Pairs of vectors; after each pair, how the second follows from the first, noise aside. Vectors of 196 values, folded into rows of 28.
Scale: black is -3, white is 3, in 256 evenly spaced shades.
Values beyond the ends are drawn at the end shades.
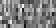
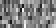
negated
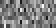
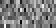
copied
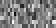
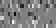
partly zeroed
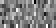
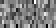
negated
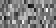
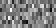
reversed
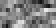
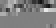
partly zeroed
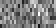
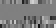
partly zeroed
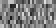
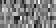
wrapped around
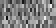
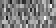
copied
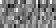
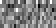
copied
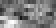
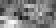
copied
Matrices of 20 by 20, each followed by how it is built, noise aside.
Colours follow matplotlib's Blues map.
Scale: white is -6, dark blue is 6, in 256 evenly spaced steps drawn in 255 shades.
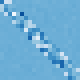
banded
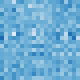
low rank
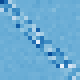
banded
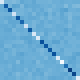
diagonal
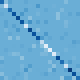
diagonal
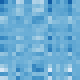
low rank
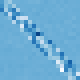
banded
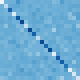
diagonal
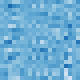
low rank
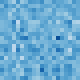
low rank
